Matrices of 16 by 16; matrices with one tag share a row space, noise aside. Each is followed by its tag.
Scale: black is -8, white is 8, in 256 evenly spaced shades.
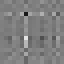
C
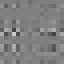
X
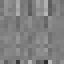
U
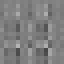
U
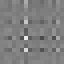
C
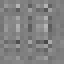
U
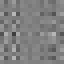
X
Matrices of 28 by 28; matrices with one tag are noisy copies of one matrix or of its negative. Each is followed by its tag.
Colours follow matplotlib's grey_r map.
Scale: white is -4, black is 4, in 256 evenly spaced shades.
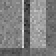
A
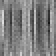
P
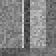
A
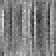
P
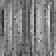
P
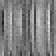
P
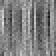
P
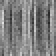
P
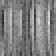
P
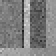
A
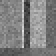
A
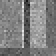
A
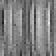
P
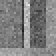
A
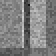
A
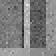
A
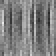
P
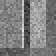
A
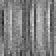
P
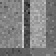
A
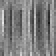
P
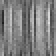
P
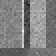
A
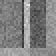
A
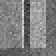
A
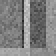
A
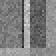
A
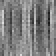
P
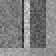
A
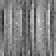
P
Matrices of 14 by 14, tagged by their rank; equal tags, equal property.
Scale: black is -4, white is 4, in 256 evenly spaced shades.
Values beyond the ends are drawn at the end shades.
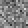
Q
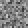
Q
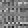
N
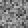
Q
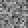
Q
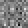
N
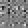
N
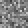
Q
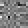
N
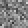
Q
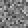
Q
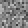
Q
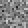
Q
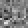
N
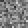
Q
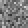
Q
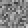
Q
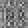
N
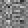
N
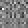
N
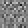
N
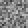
Q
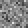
Q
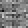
N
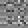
N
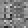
N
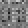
N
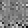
N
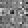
N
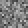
Q
